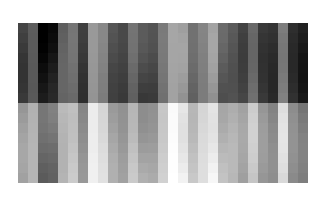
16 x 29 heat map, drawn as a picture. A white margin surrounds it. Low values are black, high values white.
Ninth with the highest average: bottom middle. Average level on the scale: 50%. Seam: horizontal, 50% of the way down, the bottom part higher.
